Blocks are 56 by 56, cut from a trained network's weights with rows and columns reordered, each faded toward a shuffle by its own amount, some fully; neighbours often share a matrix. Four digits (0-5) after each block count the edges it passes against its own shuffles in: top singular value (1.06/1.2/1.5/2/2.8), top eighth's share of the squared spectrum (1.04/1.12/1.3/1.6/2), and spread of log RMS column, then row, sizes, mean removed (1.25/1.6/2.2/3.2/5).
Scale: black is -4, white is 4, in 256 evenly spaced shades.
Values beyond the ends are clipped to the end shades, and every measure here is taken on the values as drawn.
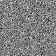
0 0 0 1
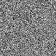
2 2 0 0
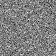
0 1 0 0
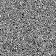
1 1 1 0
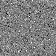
0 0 0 0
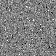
0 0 0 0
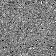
1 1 0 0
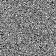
0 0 0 0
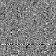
3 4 1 2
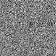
3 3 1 1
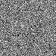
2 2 0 0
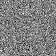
2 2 0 0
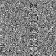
3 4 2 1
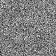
0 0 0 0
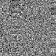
3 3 1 0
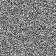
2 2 0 0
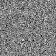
2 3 1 0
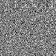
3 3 1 1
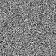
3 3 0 1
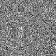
3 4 2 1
